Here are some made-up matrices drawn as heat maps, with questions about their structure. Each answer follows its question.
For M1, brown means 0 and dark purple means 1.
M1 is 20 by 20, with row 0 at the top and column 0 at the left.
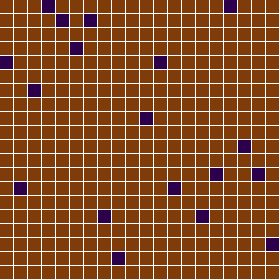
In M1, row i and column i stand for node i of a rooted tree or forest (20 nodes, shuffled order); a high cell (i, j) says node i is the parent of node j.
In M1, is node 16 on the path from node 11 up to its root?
no
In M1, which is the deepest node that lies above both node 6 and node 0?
1
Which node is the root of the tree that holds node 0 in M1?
13
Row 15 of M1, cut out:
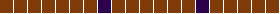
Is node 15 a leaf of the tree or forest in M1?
no
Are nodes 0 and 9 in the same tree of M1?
no
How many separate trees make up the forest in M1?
2
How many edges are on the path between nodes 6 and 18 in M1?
4
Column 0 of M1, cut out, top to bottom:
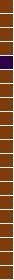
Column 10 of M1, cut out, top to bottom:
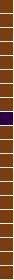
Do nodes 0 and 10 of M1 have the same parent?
no
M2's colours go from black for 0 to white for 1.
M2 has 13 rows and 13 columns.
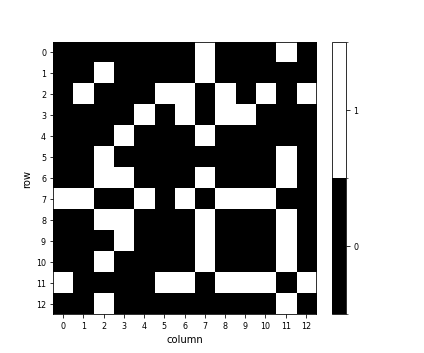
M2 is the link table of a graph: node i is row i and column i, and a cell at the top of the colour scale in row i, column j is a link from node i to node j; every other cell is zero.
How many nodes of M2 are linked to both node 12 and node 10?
2
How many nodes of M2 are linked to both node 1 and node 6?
2
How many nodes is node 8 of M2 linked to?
4
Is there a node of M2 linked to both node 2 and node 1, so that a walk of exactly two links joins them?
no
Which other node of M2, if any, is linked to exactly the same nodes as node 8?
node 6
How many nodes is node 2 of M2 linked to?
6
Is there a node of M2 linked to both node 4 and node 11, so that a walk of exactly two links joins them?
no
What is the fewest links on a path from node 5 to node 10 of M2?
2
